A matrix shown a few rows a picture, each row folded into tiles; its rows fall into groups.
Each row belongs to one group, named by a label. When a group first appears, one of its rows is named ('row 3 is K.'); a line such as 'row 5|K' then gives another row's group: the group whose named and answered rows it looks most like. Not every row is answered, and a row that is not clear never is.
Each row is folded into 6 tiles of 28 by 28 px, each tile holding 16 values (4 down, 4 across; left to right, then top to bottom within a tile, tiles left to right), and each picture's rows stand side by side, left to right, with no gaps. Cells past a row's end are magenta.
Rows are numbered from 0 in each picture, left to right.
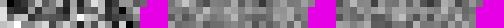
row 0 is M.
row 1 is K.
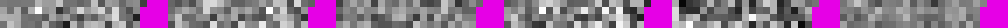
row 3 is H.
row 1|H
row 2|K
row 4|M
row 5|K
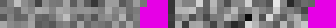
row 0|K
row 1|K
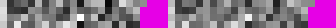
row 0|M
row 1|M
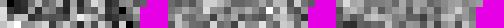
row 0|M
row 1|H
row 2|K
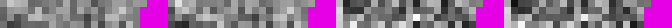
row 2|M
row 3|M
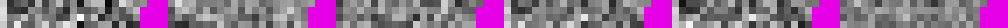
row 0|M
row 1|K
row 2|K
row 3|M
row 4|M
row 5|K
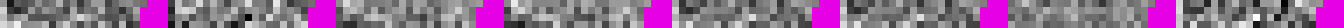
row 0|M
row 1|K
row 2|K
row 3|K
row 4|M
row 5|M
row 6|K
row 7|M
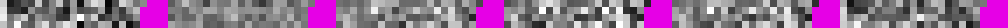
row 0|M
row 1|K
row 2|H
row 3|H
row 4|H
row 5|M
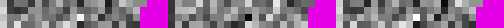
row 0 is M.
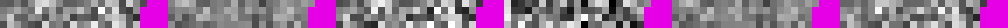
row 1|K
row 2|H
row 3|M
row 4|K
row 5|H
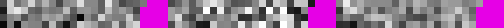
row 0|K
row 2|K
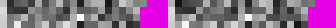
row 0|M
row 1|M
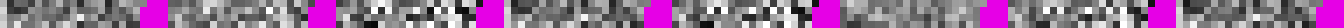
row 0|M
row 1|H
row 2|H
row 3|M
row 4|H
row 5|K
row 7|M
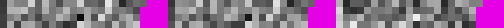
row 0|K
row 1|K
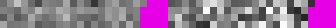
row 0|K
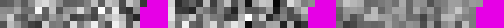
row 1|M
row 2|K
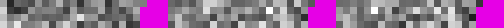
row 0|M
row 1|H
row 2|H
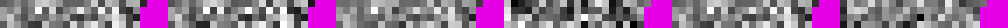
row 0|H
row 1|H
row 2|H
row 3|M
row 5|K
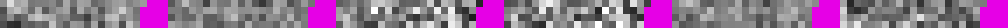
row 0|K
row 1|K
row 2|H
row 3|H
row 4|K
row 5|M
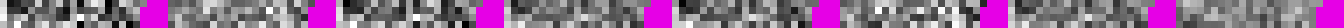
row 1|H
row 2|M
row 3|M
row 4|M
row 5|H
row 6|M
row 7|K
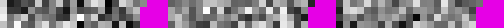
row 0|M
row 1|H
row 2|K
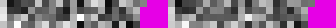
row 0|M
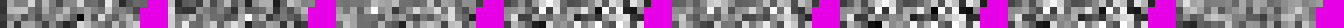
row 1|M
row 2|H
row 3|H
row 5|H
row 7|K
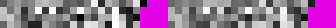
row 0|H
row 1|H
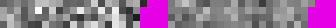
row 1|K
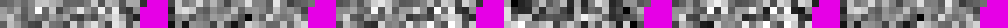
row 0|H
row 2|H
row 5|K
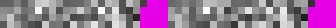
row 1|H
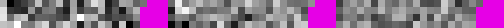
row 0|M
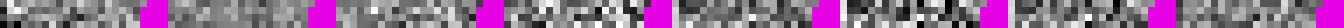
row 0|K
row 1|K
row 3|H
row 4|M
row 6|M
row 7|K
